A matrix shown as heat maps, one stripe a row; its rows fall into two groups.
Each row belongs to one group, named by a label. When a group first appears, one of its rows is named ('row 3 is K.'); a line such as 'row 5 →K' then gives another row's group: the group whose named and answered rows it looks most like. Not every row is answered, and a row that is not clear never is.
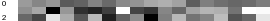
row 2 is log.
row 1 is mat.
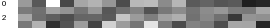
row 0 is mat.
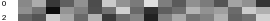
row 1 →mat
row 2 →log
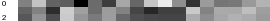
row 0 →mat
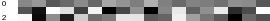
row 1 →log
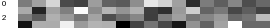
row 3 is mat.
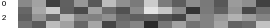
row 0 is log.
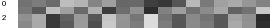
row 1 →log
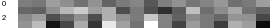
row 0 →log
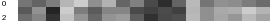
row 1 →mat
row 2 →mat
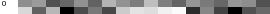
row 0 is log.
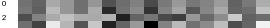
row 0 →log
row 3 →log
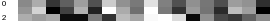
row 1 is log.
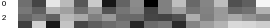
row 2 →mat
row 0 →log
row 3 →mat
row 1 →log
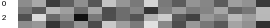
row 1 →log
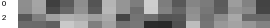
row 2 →mat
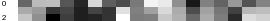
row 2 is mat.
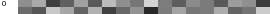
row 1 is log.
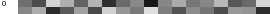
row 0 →log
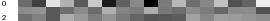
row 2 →mat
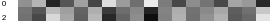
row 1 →log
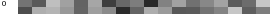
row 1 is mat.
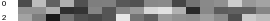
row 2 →mat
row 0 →mat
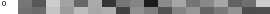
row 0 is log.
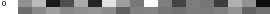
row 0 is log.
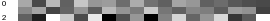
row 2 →log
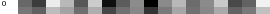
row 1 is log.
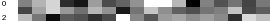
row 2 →mat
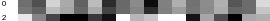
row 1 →log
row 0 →log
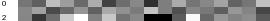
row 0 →log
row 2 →mat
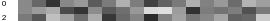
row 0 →mat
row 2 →log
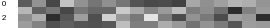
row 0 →mat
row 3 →mat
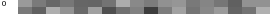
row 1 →log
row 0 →mat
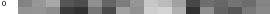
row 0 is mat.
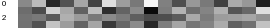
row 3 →log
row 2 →mat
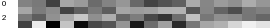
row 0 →mat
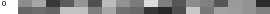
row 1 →mat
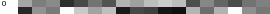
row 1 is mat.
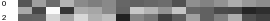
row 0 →mat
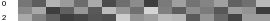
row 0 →log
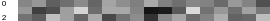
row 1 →mat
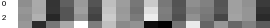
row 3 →mat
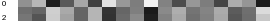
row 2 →log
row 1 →log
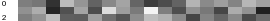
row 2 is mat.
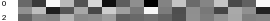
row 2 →mat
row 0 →log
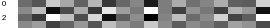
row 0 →log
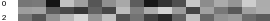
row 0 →mat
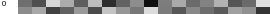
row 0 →log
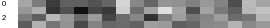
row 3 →mat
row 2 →log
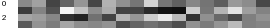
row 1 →mat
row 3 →mat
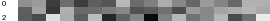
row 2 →log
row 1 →mat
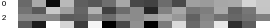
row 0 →mat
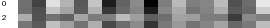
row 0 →log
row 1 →log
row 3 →log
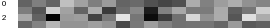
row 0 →mat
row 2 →mat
